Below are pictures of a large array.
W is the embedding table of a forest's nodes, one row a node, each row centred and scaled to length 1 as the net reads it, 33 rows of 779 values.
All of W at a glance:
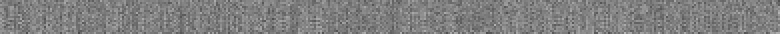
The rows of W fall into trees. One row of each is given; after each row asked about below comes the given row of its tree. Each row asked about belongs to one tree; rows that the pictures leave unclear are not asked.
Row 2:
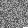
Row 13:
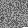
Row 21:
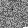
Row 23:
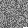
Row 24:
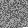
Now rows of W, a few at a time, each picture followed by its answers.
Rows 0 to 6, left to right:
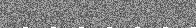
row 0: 23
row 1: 2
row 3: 21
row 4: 21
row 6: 24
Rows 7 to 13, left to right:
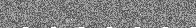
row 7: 13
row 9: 24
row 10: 23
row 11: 24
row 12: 13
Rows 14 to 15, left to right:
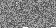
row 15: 24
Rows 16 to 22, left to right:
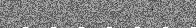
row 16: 21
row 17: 23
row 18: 23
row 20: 2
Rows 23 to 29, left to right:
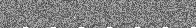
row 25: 21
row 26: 23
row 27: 23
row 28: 23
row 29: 2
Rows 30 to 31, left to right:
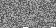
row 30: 13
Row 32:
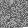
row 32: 24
